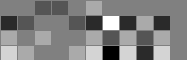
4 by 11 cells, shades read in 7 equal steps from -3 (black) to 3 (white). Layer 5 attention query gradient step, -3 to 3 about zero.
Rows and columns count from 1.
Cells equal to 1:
9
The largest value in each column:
2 1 1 0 1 2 3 2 1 2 0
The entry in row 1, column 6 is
1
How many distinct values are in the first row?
3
